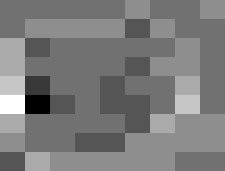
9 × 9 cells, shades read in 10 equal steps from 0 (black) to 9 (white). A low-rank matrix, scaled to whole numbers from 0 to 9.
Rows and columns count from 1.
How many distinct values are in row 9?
4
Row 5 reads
7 2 4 4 3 4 4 6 4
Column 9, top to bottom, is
5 4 4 4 4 4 5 5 4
